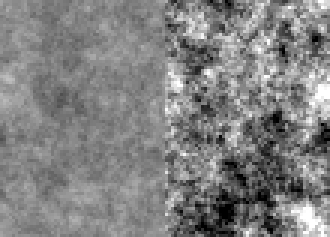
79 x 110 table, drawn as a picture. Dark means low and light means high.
The left part is calmer, up to a seam about 50% of the way across. The bottom right is the ninth with the lowest average. The texture is blotchy. No single row or column stands out from its neighbours. The halves do not mirror each other.
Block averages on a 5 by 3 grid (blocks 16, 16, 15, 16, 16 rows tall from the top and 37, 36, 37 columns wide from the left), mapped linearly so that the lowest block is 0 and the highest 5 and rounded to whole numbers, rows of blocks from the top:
3 3 4
3 3 5
3 3 3
3 3 0
4 2 1
